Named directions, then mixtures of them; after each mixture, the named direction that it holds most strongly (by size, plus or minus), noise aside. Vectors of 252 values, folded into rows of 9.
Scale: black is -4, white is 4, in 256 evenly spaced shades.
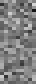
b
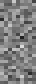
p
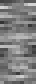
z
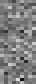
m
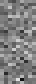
m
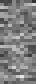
z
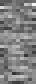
z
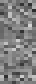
b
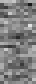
z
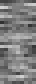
z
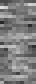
z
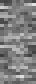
z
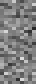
m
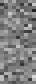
b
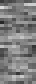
z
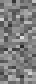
p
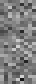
m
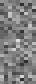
m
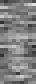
z
